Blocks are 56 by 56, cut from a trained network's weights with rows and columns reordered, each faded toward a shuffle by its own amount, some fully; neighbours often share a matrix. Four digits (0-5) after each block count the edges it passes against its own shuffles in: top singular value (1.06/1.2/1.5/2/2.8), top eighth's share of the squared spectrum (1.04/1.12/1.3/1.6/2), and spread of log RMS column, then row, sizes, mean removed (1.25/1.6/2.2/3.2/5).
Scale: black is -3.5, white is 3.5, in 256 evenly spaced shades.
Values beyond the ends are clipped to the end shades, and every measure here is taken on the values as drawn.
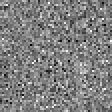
3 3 1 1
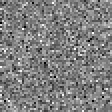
1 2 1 0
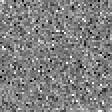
0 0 0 0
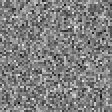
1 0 0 0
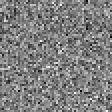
2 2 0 0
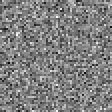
1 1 0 0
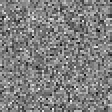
0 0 0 0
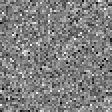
0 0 0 0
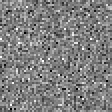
0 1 0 0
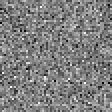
1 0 0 0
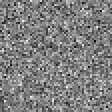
0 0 0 0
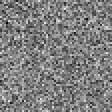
1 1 0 0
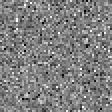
0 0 0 0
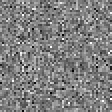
3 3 2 1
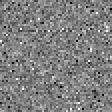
0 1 0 0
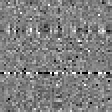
4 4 1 2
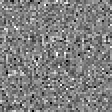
3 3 0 1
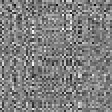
4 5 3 2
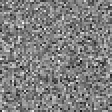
2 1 0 0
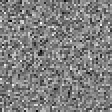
3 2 1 0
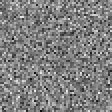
1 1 0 0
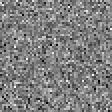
2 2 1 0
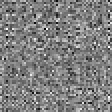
4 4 2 2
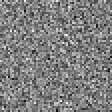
1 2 0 0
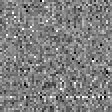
3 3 1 1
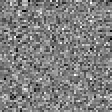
3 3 1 1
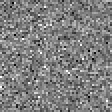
0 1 0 0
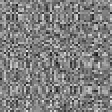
4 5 3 2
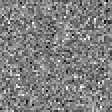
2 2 1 0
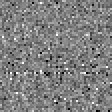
2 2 0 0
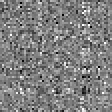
3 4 2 2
